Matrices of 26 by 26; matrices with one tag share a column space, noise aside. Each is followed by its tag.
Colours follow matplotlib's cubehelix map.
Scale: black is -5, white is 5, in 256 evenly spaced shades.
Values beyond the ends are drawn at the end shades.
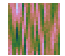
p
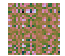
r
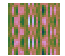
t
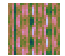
t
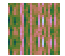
t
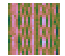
t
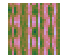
t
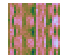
t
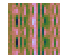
t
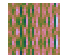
t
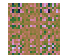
r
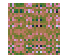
r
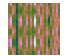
t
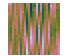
p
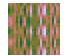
t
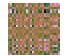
r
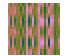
t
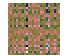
r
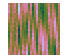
p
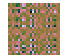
r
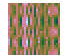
t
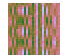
t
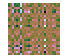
r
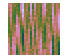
p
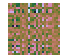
r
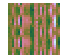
t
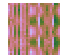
t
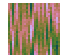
p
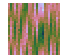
p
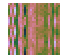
t
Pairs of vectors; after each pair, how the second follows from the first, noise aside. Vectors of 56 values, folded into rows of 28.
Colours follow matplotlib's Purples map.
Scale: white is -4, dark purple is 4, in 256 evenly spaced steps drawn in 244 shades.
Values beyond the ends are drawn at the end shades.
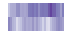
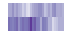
wrapped around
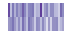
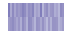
shrunk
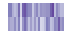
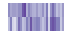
wrapped around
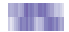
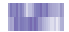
wrapped around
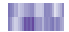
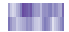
wrapped around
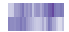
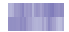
shrunk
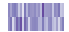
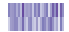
wrapped around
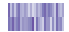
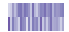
wrapped around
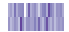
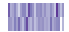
wrapped around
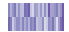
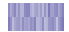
shrunk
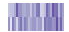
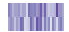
wrapped around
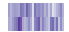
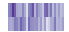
wrapped around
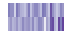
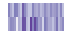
wrapped around
